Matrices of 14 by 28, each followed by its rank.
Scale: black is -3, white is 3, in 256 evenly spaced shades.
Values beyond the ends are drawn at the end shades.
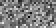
full rank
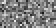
full rank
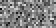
full rank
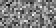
full rank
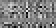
three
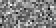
full rank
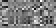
three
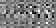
three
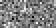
full rank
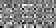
three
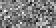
full rank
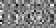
three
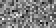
full rank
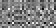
three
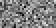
full rank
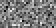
full rank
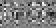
three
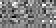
three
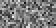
full rank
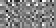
three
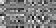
three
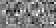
three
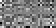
three
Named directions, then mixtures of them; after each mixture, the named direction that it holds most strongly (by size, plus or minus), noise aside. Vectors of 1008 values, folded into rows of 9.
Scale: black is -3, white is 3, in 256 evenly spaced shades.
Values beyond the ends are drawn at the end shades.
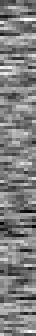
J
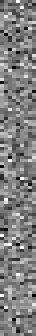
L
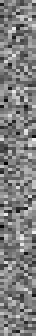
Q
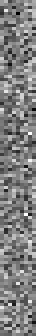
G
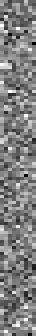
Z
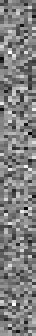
G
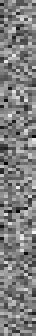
Q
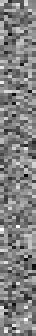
Z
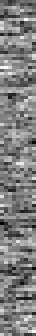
J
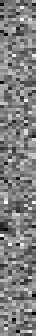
Q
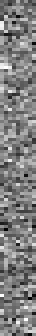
Z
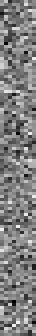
G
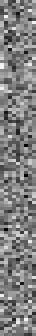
G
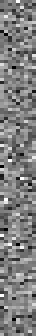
L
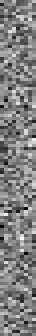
Q
